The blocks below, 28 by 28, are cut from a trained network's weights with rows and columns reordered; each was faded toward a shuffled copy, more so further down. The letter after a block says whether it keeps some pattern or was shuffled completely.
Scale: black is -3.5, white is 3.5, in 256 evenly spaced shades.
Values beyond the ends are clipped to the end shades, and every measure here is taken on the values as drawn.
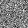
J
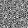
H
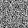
J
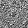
J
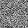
H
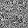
H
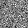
J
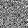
H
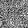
H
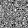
H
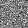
J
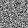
J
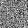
J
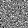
J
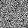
J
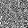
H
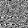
H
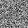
J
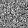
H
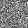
J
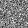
J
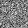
J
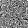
J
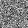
J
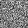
J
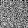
H
